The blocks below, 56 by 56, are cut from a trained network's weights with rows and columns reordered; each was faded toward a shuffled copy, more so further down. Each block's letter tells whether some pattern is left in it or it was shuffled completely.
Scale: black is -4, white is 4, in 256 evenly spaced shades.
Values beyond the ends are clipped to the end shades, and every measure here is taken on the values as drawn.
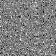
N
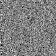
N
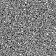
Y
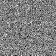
N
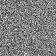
Y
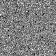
Y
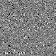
N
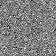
Y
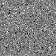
N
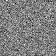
Y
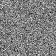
Y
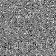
N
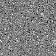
N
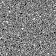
Y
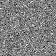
Y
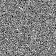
Y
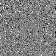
N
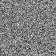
Y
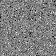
Y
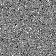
Y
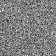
N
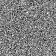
N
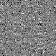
N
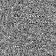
N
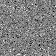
Y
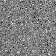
N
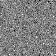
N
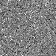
Y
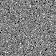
Y
